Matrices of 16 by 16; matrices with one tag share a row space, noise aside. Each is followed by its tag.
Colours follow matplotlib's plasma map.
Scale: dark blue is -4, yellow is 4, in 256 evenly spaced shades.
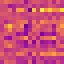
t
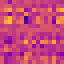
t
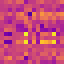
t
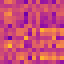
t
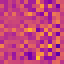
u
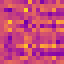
t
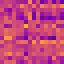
t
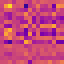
t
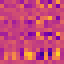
u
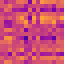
t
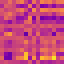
t
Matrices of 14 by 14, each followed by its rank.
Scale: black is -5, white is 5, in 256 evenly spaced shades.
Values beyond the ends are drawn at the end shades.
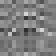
two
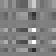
one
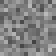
full rank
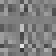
two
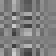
one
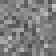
full rank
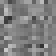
two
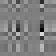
one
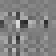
two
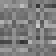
two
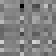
two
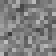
full rank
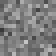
full rank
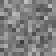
full rank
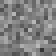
full rank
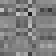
two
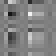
one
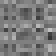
two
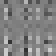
two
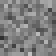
full rank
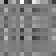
one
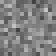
full rank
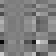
one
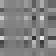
one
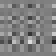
one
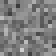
full rank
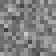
full rank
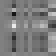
one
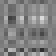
one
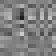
two
